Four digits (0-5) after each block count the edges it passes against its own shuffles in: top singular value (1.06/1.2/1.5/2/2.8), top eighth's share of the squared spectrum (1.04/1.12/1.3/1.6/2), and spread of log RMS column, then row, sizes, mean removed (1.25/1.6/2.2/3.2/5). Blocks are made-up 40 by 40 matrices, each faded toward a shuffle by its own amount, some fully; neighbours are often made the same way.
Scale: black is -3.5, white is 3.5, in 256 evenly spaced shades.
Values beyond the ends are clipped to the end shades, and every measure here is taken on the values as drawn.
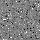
0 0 0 0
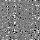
2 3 2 2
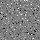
0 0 0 0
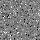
0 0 1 0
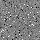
0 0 0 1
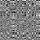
4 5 3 3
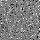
2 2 1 0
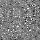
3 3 1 1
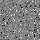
2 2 1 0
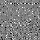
3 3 0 2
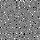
3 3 1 1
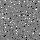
0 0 0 0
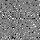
3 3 0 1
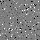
1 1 0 0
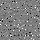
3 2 0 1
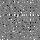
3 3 0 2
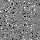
1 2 1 0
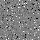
0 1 0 0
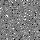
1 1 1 0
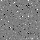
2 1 0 0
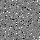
1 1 1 0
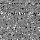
1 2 0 2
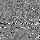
2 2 0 2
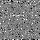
1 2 0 2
